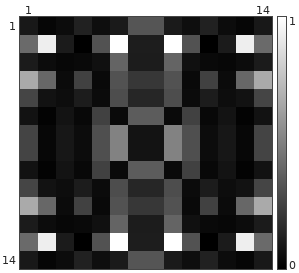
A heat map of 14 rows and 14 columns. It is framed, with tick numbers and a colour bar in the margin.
It mirrors both left to right and top to bottom. There is no seam. The values are skewed, with a long tail toward high values. Overall the values sit about 20% of the way up the scale. There is no overall slope.
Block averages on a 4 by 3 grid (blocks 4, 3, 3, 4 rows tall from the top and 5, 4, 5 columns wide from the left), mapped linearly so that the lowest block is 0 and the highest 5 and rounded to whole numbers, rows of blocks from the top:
2 5 2
0 3 0
0 3 0
2 5 2
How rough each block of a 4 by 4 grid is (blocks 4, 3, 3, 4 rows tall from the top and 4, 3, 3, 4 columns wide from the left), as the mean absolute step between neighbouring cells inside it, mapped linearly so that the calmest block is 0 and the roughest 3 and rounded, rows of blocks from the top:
2 3 3 2
0 2 2 0
0 2 2 0
2 3 3 2
